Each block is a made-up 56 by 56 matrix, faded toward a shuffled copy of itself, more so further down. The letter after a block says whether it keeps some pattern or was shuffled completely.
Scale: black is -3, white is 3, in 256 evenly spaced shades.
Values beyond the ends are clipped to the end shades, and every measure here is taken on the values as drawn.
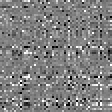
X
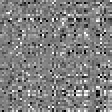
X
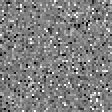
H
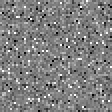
H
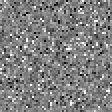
H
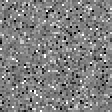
H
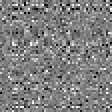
X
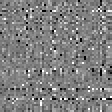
X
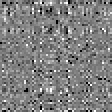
X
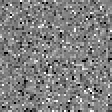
H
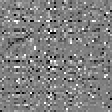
X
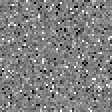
H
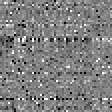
X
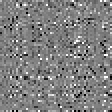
X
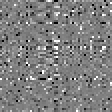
X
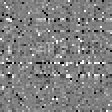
X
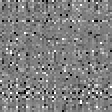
X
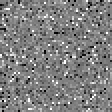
H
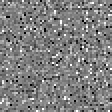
H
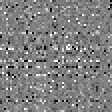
X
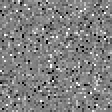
H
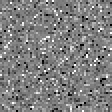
H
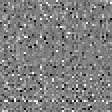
X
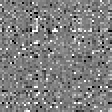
X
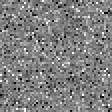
H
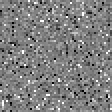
H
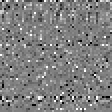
X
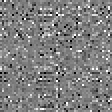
X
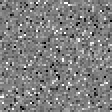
H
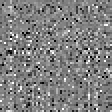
X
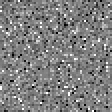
H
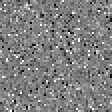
H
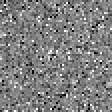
H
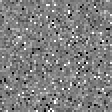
H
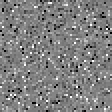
H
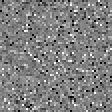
H
